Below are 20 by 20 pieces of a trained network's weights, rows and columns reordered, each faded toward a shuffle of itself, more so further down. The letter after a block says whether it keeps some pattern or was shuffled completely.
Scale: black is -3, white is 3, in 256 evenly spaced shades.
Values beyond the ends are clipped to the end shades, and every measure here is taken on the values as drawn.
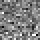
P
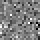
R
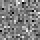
R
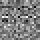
P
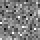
R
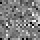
P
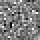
R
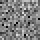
R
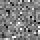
R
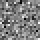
R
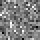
R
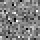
R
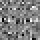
P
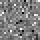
R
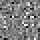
P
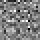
P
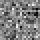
P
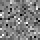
R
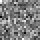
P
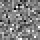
R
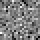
R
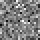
R
